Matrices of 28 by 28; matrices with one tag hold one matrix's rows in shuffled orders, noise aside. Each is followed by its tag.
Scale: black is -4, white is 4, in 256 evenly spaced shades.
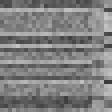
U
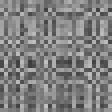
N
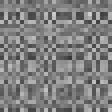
N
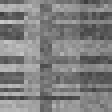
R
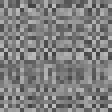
N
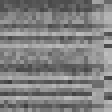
U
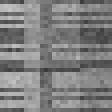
R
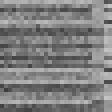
U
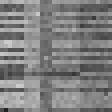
R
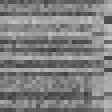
U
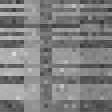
R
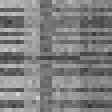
R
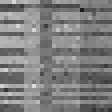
R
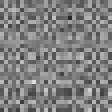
N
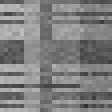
R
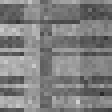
R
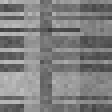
R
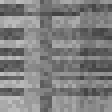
R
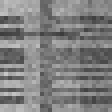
R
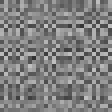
N
